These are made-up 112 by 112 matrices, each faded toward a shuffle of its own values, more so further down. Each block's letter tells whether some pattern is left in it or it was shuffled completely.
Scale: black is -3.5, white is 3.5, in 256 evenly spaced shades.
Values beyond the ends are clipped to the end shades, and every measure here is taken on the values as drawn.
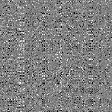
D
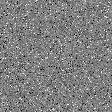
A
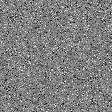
A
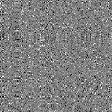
D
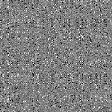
D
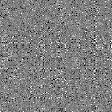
D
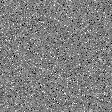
A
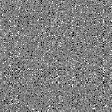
D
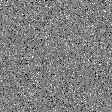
A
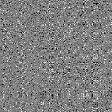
D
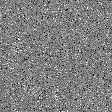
A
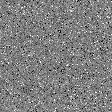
A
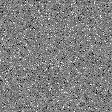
A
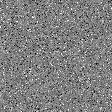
A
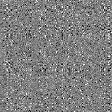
D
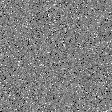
A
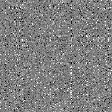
D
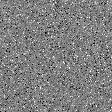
A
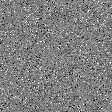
A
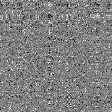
D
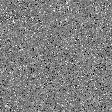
A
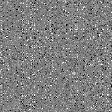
D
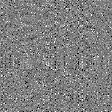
D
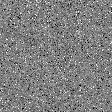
A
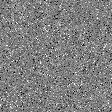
A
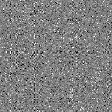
D
